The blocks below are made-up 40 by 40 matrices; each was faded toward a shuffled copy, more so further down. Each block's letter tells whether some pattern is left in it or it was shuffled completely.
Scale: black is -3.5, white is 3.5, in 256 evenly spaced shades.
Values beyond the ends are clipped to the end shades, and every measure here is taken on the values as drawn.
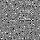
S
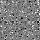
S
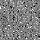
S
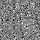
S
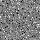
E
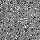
S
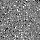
E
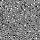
S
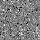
S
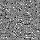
S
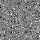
S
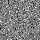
E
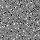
E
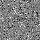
E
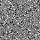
E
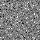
S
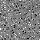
S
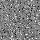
S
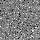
E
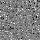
S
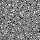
E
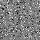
S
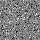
E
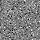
S
